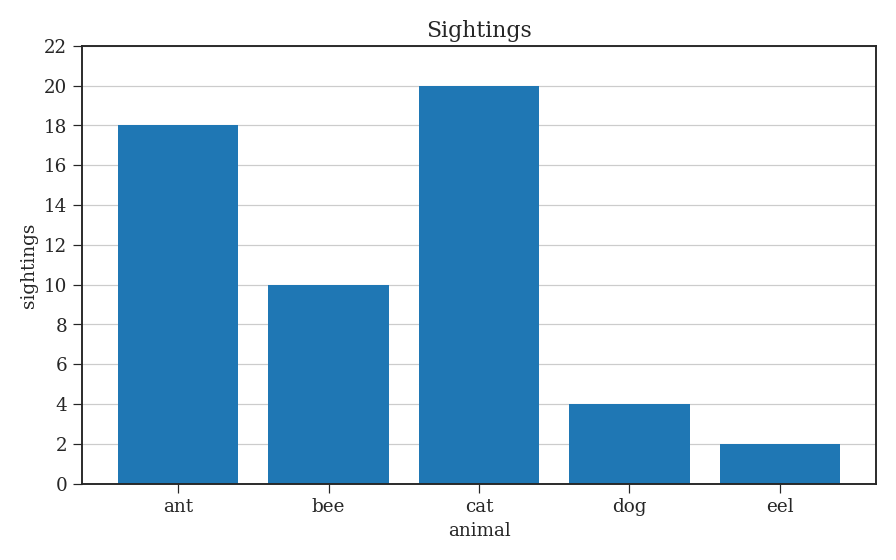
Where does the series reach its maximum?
cat
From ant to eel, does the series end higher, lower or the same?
lower
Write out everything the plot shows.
Title: Sightings
x-axis: animal, ticks ant bee cat dog eel
y-axis: sightings, ticks 0 2 4 6 8 10 12 14 16 18 20 22
Values:
18 10 20 4 2
